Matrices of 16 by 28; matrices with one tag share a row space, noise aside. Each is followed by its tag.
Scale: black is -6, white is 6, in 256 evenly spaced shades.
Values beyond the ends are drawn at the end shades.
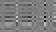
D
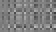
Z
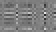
D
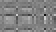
D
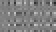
Z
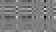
D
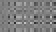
Z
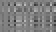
Z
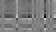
D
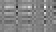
D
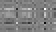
D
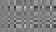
Z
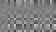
Z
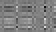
D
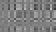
Z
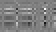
D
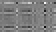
D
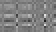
D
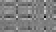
D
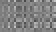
Z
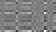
D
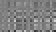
Z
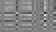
D
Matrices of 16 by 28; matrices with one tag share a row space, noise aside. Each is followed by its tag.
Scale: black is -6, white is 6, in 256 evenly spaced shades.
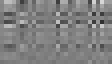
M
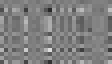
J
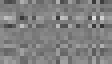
M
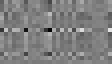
J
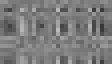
M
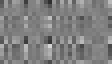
J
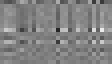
M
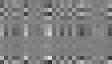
J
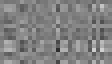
M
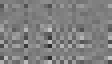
J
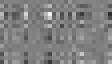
J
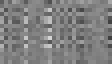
J
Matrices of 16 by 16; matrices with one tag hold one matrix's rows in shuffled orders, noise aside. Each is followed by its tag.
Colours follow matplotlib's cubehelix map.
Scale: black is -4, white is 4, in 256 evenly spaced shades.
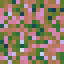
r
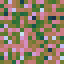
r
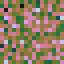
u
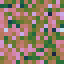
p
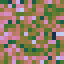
p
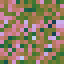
p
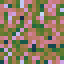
r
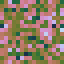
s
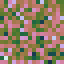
r
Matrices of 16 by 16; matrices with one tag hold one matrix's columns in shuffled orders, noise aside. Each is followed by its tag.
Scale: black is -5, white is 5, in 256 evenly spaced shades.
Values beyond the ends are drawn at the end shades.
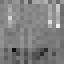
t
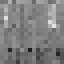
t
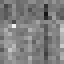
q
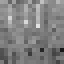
t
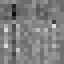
q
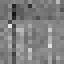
q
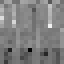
t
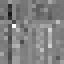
q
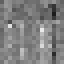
q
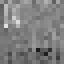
t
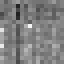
q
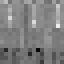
t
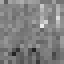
t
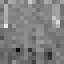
t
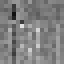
q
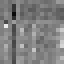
q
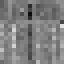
q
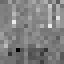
t
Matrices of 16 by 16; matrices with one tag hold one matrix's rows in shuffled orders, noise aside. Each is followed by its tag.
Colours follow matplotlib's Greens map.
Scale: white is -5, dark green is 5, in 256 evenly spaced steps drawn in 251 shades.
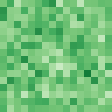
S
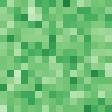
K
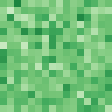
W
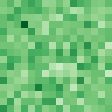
S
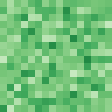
K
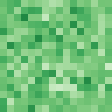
S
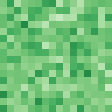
S
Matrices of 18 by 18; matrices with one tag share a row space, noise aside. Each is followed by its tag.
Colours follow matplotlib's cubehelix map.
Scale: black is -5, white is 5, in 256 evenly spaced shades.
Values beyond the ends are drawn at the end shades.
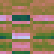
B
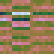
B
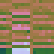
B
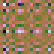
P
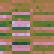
B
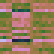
B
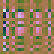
P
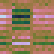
B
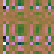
P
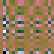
P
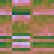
B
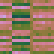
B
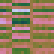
B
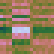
B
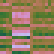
B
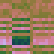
B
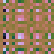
P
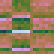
B
